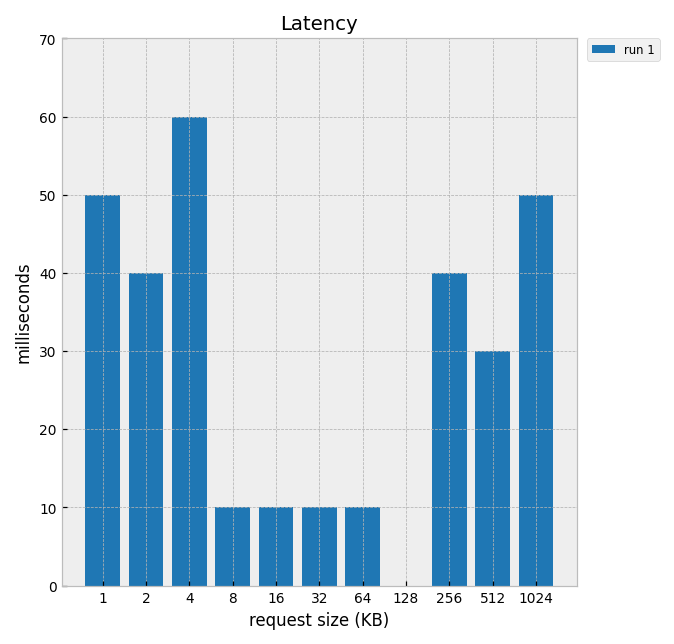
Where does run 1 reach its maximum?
4
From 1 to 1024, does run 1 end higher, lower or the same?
the same
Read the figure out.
Title: Latency
x-axis: request size (KB), ticks 1 2 4 8 16 32 64 128 256 512 1024
y-axis: milliseconds, ticks 0 10 20 30 40 50 60 70
Legend: run 1
Values:
run 1: 50 40 60 10 10 10 10 0 40 30 50
